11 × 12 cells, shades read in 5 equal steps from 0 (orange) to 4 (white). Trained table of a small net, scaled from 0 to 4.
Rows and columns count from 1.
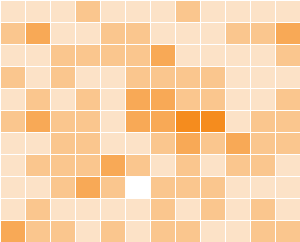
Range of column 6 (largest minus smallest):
3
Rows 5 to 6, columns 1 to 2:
3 2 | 2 1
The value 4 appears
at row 9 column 6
